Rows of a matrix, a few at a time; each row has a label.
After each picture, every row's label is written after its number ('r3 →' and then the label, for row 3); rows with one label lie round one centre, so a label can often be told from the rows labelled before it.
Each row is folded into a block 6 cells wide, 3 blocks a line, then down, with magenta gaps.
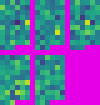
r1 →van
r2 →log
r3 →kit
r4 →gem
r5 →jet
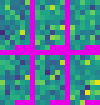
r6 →log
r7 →gem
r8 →jet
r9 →van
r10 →kit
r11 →gem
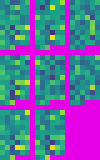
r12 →gem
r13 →gem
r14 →log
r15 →gem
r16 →van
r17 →log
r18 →gem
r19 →gem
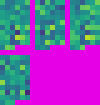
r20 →gem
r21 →van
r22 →gem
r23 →jet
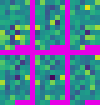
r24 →gem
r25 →kit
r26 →gem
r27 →van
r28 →van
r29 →log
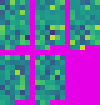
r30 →jet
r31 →gem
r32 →gem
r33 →log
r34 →kit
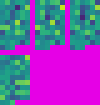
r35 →kit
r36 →kit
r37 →kit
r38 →gem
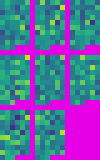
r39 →log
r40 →kit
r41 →kit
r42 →gem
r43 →log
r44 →jet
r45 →kit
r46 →van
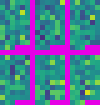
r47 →jet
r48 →log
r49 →kit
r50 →kit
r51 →gem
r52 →gem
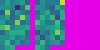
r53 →kit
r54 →log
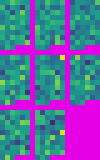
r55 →jet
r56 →jet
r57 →log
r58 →jet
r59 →log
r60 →kit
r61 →jet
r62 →van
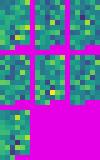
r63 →gem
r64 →kit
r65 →kit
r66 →kit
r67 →gem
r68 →kit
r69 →gem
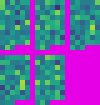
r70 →van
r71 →jet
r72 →log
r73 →log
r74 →jet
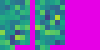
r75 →gem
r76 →kit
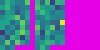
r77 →log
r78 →van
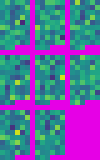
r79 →kit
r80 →jet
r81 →kit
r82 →van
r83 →van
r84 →jet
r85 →kit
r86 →kit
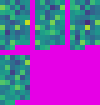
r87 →van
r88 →kit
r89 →van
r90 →kit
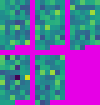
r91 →van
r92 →jet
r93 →jet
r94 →van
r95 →log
